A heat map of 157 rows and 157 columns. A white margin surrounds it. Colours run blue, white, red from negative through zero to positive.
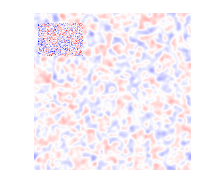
Odd patch: rougher, in the top left. Roughest part: top left. Slope: none. Odd rows or columns: none. Average level on the scale: 50%. Histogram: heavy tails on both sides. Stripes: none. Grain: blotchy.
